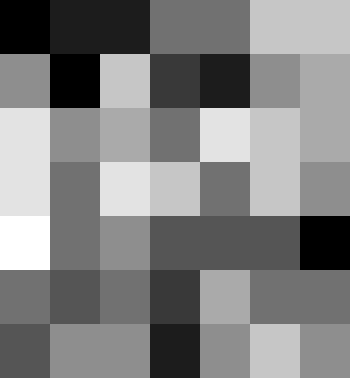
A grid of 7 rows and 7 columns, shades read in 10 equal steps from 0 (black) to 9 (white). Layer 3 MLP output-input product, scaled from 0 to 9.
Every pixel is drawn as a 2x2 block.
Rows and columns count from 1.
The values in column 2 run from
0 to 5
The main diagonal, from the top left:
0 0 6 7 3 4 5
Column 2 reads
1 0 5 4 4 3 5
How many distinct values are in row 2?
6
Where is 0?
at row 1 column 1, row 2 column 2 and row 5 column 7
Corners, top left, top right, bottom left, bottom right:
0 7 3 5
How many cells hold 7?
7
